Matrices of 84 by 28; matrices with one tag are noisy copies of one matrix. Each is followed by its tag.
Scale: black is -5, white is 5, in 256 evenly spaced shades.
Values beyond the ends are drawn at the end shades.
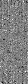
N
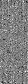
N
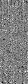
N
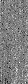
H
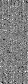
N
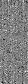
N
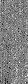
H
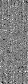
N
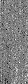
H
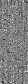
N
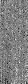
H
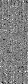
N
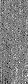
H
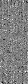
N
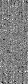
N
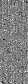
N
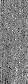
H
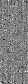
N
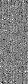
N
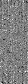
N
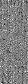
N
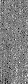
H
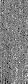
H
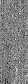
H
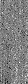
H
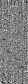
N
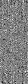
N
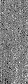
H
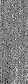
H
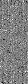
N
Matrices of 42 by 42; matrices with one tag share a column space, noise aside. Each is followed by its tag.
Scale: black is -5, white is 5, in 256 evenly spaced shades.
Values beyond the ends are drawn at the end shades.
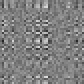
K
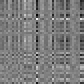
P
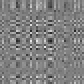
K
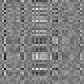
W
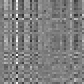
P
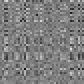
W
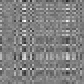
W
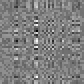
K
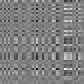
W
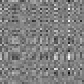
W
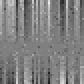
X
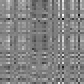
P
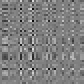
W
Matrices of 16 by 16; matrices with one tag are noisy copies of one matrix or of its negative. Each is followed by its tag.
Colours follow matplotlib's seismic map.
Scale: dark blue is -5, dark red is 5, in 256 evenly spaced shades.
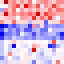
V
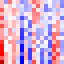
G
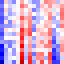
G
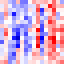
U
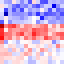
V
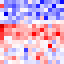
V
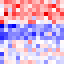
V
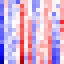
G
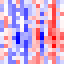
U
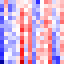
G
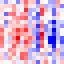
U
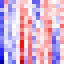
G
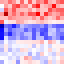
V
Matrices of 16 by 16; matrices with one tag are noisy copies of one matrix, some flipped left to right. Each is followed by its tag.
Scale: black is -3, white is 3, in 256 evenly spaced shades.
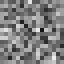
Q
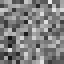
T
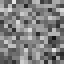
T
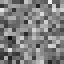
T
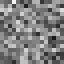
T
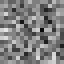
Q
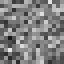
T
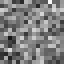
T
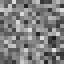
T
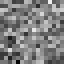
T
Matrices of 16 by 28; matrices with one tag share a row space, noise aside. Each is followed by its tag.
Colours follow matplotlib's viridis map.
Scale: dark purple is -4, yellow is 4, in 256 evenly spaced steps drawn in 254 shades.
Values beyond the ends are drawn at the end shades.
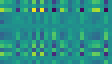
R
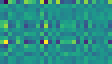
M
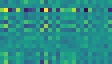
M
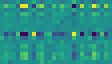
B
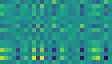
R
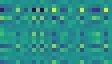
R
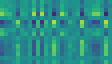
R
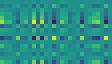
R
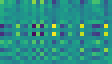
R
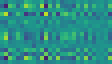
M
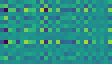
M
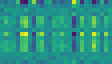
B
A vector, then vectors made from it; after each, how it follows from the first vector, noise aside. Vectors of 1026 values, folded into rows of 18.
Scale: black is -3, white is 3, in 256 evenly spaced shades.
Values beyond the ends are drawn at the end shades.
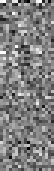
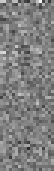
shrunk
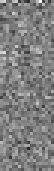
shrunk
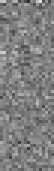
shrunk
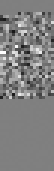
partly zeroed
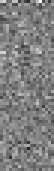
shrunk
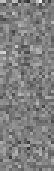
shrunk
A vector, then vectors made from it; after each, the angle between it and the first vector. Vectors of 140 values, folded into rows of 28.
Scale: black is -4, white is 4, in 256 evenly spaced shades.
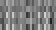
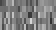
partly aligned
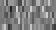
orthogonal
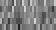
orthogonal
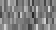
orthogonal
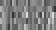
partly opposed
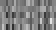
nearly opposite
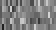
orthogonal
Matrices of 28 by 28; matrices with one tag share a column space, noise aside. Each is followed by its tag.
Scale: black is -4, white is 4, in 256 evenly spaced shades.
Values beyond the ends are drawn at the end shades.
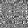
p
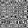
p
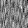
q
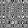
p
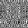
p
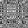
p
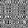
p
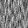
q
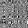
p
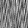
q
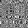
p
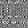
p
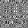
p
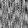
q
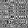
p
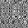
p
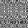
p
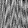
q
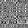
p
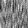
q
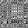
p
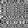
p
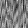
q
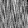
q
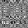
p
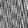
q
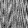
q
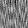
q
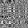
p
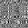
p
